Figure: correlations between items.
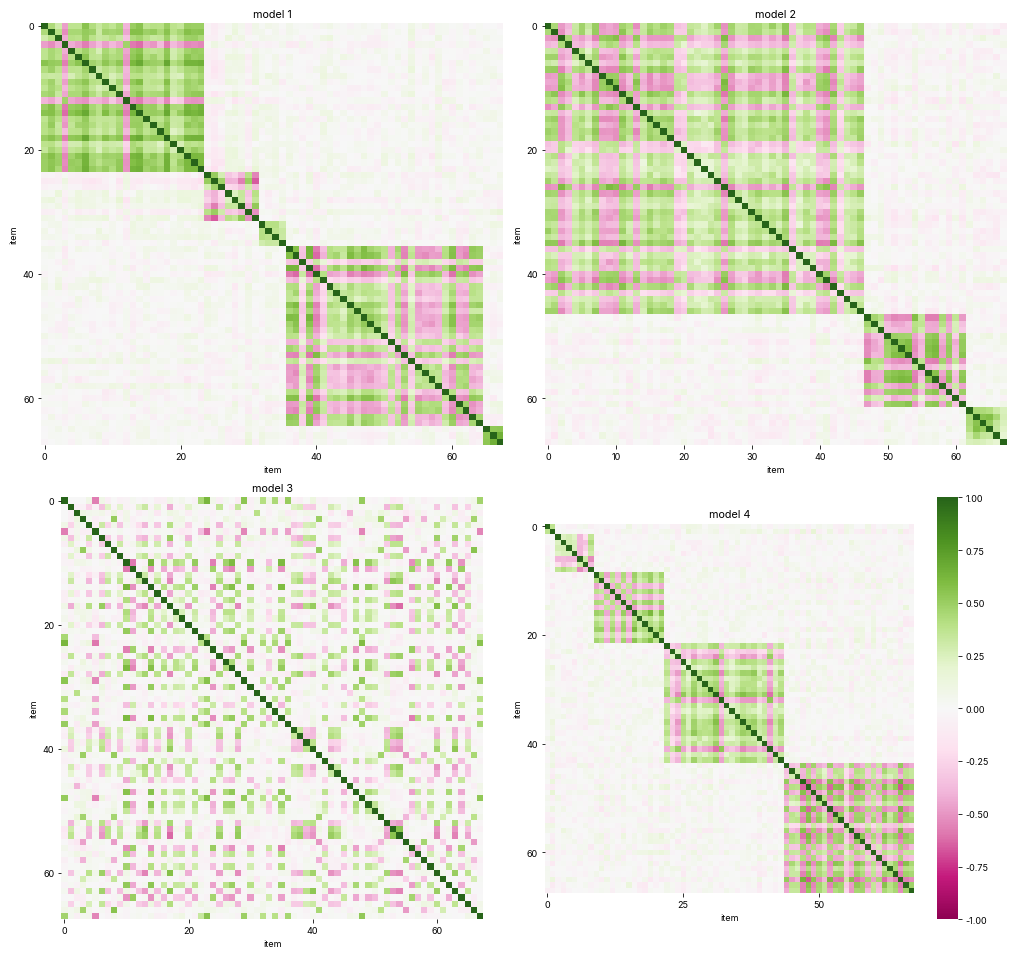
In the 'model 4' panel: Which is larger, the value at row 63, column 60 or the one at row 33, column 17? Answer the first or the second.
the first
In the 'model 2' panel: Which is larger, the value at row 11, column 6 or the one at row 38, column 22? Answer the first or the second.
the first
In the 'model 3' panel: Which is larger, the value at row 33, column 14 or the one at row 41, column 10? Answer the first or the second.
the second
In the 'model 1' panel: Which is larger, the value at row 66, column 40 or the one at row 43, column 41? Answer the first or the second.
the first
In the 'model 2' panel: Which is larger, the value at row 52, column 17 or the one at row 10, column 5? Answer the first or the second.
the first
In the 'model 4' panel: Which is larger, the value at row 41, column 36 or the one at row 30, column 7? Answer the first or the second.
the second
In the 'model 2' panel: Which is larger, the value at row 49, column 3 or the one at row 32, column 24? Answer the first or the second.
the second
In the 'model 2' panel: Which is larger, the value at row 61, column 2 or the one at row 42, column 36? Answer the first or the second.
the first
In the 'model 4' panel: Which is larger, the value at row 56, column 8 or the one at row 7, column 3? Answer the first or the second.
the first
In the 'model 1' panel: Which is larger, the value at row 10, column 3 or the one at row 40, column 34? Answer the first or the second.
the second
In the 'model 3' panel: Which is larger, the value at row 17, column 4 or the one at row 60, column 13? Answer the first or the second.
the first
